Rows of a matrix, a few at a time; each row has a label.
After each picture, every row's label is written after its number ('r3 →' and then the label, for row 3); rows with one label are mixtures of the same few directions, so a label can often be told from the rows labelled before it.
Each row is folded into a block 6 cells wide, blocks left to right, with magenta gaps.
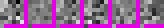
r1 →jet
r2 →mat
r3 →jet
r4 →jet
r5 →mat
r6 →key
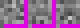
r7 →mat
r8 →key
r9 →key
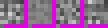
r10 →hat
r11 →hat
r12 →mat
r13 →key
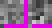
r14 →jet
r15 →key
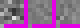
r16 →key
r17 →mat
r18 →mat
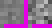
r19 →jet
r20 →jet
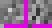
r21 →mat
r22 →mat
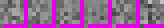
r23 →key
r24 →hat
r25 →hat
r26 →hat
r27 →hat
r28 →jet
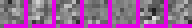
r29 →key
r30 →key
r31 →jet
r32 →key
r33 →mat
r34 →key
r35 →jet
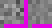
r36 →mat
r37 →mat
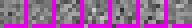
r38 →hat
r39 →jet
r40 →jet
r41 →mat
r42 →mat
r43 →hat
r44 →jet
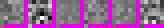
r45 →jet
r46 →key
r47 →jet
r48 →mat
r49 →jet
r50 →key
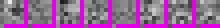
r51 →key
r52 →mat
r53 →key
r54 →hat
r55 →hat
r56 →key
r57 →key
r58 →key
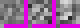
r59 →mat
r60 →jet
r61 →key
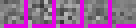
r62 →key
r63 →mat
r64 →jet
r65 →key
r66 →hat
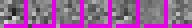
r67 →key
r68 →mat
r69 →mat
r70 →jet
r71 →key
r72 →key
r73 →hat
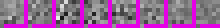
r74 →key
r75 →mat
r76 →mat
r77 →hat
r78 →hat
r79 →jet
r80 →key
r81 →mat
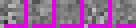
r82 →jet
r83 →key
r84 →key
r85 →mat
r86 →hat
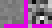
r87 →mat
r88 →key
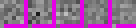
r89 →jet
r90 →hat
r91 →hat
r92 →jet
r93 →jet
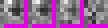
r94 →key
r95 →key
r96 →key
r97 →hat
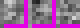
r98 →key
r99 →key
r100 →hat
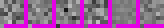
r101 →hat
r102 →mat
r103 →mat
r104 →key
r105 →mat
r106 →mat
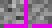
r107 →mat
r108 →jet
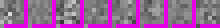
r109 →hat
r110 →mat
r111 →jet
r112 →mat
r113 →jet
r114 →key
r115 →hat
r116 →jet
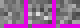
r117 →hat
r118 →hat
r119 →hat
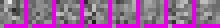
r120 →key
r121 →hat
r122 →hat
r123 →hat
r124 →key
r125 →key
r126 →jet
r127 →key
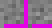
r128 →mat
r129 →hat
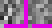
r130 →mat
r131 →jet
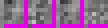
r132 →key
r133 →jet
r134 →key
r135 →hat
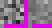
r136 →mat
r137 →jet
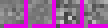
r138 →hat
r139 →jet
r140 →jet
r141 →hat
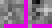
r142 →hat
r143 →key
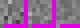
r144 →mat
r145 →hat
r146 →key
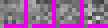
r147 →key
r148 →jet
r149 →jet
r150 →jet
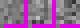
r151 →mat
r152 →key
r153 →jet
